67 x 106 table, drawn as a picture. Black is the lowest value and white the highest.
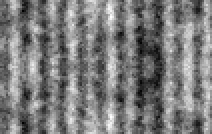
It is mirror symmetric from top to bottom. On average the colour sits 50% of the way up the scale. Upright stripes repeat 11 times across the table. No seam splits the table. No row or column stands out.
